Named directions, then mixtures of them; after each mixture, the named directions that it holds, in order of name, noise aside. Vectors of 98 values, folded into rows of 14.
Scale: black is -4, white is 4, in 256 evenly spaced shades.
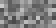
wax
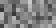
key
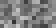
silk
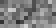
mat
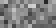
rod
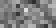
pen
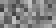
key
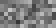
mat, wax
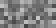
wax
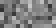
key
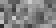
key, mat, pen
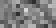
pen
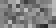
pen, silk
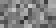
mat, pen, rod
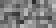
key, mat, pen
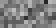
mat, rod, wax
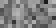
rod, silk, wax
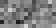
mat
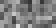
key, silk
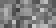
rod, silk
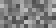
pen, wax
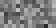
key, pen, silk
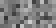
key, pen, wax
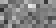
key, rod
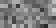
pen, silk, wax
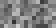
silk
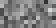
rod, wax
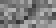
mat, wax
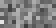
mat, silk, wax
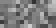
mat, pen, rod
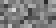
mat, rod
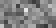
pen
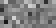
key, rod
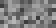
wax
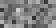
key, silk, wax
